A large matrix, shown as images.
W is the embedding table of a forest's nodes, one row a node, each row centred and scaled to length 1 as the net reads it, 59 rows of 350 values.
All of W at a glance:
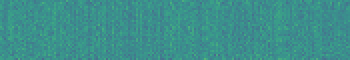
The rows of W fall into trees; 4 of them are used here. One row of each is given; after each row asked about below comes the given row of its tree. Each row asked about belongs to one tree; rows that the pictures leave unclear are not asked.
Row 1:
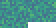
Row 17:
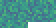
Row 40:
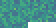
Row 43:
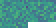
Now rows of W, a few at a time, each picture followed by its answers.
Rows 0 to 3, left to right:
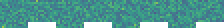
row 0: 43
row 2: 40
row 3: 40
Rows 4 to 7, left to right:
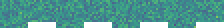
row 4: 40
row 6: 17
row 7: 43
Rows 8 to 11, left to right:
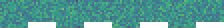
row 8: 17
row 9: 43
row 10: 1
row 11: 17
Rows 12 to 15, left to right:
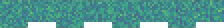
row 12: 1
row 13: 17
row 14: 17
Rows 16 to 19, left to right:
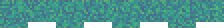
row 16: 1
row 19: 1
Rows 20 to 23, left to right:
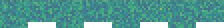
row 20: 40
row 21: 17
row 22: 1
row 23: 17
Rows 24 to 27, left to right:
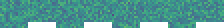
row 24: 40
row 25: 1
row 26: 17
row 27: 17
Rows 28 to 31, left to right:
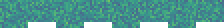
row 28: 17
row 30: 17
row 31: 40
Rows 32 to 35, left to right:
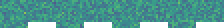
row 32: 40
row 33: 17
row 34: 40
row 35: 40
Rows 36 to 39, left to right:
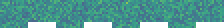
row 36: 1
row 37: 17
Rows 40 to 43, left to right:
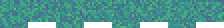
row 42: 1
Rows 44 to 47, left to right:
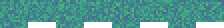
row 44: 40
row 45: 40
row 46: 1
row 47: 43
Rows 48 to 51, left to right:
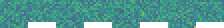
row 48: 17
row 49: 1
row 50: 1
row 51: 43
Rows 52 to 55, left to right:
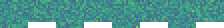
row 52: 17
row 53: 40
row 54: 1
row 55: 1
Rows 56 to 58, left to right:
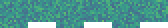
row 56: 1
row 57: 17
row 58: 17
